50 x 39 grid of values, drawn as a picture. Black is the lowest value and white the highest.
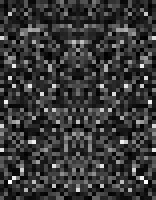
Most values sit low, with a long tail of high ones. There is no overall slope. Overall the values sit about 20% of the way up the scale. The grain is fine, like static. There are no regular stripes. It is mirror symmetric from left to right.
